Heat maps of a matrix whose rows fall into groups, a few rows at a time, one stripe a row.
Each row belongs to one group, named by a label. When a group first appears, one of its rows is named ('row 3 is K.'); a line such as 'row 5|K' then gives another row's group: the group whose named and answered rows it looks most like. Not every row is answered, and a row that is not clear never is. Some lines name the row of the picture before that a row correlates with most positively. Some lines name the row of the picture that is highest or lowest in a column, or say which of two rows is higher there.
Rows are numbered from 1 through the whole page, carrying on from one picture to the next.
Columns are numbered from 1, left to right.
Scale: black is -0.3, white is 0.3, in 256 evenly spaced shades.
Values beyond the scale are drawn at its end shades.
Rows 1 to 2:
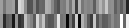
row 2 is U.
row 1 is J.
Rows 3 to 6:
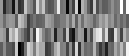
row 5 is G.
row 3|U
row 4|J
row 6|U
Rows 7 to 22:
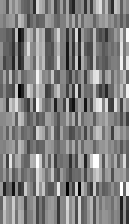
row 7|G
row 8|J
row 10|U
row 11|U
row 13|U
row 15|J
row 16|G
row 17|J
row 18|G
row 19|G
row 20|U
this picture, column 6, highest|14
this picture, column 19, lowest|14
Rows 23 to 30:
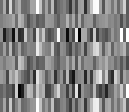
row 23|G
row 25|U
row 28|G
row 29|U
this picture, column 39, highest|28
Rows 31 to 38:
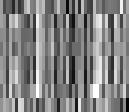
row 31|U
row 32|G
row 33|G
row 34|G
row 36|G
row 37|G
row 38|J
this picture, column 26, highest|31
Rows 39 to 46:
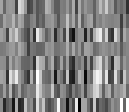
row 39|J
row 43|G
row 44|G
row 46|U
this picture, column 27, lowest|46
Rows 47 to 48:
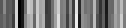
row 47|U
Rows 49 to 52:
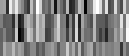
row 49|G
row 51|U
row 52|J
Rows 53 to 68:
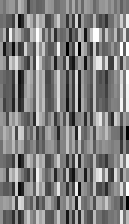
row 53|J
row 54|U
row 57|G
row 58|U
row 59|U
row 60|U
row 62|J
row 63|J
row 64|U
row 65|G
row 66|U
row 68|U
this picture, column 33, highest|55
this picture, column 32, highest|55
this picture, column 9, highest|56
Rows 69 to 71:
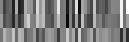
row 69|U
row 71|J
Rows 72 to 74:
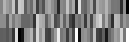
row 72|J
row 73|G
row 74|U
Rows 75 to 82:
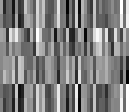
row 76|U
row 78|G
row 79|J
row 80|J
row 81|U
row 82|U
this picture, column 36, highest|77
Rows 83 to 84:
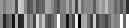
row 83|J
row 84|U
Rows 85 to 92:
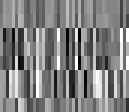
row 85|J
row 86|J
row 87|U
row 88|U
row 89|U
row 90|G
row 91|G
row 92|J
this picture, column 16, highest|92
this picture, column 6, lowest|92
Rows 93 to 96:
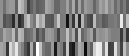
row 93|J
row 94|U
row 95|J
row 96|G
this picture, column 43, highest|94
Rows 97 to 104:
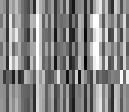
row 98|G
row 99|G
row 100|G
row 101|G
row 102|U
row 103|G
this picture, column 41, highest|102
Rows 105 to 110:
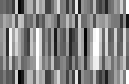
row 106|J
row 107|G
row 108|G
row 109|G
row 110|U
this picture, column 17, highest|106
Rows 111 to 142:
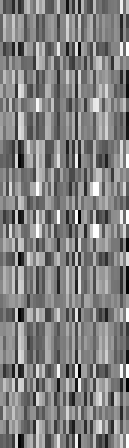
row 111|U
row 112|J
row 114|U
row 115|G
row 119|J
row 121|U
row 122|U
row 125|J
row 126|U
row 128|J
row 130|J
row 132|J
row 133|U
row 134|J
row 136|J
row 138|J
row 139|G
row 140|J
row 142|U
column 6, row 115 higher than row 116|Yes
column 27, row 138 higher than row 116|Yes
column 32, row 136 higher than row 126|No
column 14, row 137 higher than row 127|No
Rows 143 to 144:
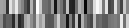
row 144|U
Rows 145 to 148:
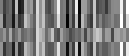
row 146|U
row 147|G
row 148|U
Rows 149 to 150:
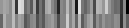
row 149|J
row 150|J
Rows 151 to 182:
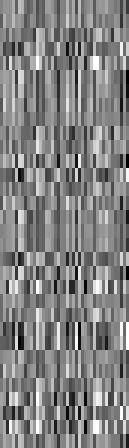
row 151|J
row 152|J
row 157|J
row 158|J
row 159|J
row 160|G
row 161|G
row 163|U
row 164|G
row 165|J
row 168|J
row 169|U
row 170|J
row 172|J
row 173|G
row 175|U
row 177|J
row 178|G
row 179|G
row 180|U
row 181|G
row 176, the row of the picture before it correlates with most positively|149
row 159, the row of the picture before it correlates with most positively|150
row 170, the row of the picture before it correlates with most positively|149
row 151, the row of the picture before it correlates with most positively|149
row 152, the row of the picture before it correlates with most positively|150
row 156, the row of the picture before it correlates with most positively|149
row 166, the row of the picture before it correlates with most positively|149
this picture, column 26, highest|175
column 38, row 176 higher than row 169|Yes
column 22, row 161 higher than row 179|Yes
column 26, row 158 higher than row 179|No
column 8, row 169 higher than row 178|No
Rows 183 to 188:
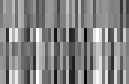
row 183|J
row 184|J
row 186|G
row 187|G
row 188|G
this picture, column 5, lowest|186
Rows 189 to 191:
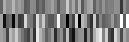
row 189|J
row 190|U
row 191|G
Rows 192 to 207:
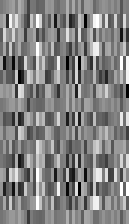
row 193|G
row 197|U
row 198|J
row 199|J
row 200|U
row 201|J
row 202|G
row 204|G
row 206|G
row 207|J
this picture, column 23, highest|194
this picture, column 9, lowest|194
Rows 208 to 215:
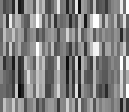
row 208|U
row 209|G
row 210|J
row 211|G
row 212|U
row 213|U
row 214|U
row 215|J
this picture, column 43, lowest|215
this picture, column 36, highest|209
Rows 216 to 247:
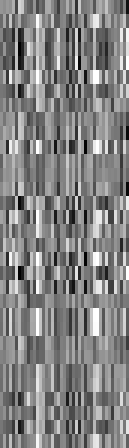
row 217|G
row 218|U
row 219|U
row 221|G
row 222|U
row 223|G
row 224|J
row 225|J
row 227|J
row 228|J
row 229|J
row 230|U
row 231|G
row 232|G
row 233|J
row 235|U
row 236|G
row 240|J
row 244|U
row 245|G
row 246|U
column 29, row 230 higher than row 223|Yes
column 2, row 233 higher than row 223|Yes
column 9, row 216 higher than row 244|No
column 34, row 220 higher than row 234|No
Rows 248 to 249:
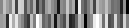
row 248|J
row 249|G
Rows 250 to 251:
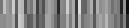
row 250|J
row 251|J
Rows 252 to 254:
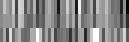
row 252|J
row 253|J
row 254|G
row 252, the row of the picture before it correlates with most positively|250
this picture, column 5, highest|252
